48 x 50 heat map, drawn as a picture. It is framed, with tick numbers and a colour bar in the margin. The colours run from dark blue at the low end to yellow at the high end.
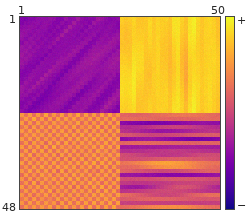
It is made of 2 by 2 panels. Panel 1,1: low, slanting up to the right, faint in contrast. Panel 1,2: very high, streaked downward, faint in contrast. Panel 2,1: high, checkered. Panel 2,2: middling, streaked across, strong in contrast.
